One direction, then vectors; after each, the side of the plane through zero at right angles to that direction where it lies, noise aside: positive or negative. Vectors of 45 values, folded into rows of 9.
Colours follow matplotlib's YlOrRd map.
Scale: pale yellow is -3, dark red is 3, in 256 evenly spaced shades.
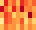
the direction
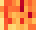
positive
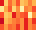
negative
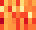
negative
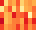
negative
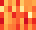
negative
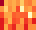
negative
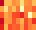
negative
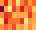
positive
